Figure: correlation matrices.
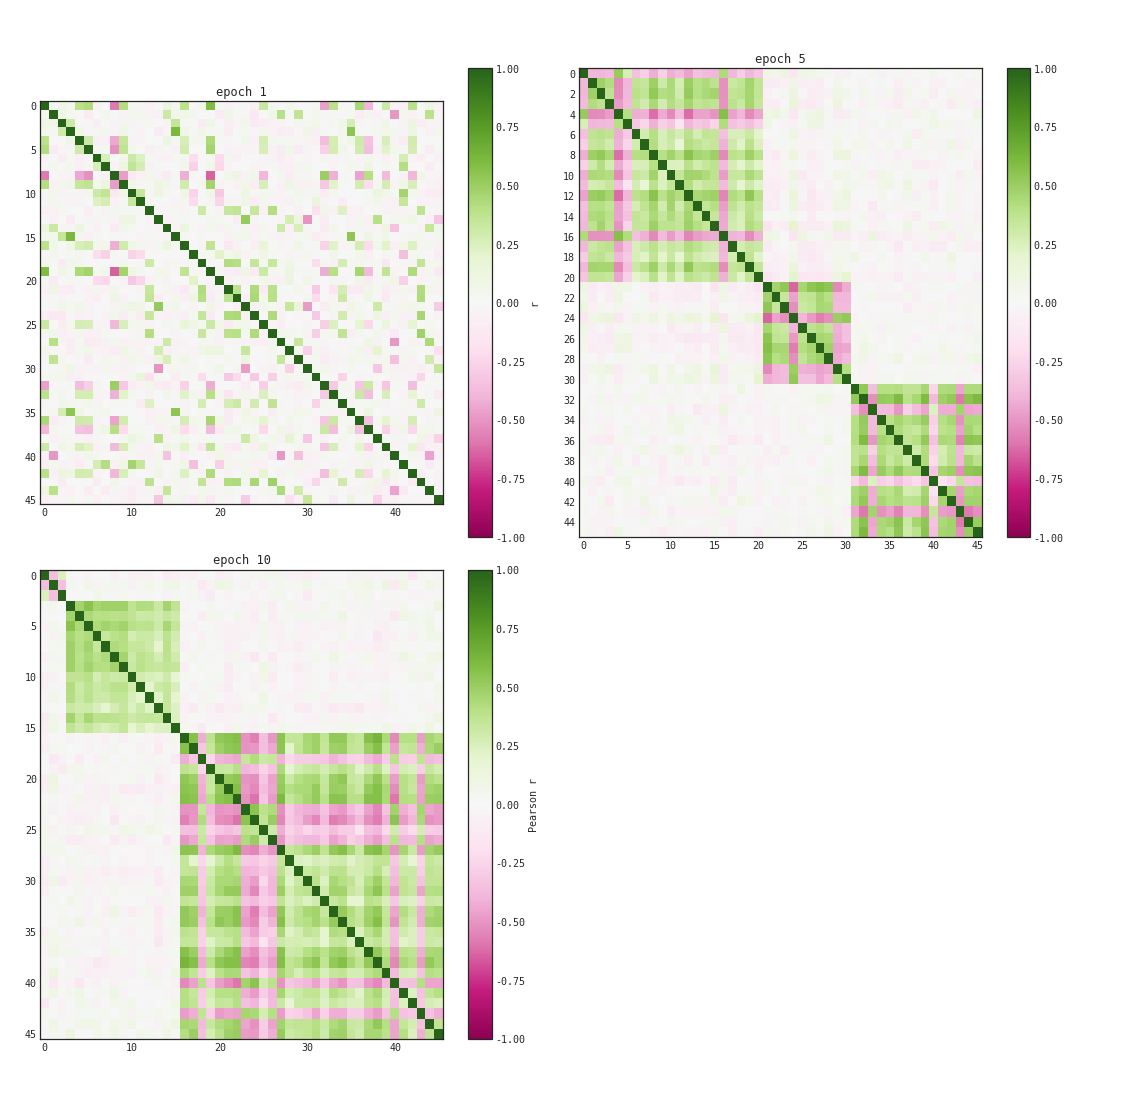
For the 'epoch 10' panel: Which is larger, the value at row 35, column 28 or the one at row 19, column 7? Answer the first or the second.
the first
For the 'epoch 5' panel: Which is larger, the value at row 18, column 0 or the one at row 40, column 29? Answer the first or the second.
the second
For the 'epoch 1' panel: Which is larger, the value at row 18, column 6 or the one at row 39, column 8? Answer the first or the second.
the first
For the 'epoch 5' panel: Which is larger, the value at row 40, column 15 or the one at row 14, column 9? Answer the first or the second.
the second
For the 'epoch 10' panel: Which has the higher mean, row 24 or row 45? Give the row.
45
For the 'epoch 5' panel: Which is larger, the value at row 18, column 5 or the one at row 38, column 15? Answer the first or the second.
the second
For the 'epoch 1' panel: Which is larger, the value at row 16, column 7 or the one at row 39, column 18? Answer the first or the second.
the first
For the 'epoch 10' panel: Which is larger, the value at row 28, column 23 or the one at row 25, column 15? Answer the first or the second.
the second
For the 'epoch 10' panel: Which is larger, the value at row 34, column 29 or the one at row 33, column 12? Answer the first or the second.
the first
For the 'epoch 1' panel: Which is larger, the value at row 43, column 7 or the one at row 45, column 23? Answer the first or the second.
the first
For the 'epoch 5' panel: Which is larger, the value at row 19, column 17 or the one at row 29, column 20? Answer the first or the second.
the first
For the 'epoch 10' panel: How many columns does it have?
46
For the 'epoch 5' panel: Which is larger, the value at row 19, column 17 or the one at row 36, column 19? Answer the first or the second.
the first
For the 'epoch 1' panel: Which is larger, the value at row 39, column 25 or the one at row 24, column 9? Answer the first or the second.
the first
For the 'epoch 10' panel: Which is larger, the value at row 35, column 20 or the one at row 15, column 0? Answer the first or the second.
the first
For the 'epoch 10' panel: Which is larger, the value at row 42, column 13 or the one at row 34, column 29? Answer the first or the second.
the second
